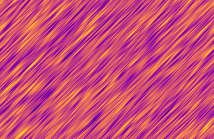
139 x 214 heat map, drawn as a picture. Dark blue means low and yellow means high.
Streaks slant up to the right. The values follow a bell shape. No row or column stands out. The halves do not mirror each other. On average the colour sits 50% of the way up the scale.
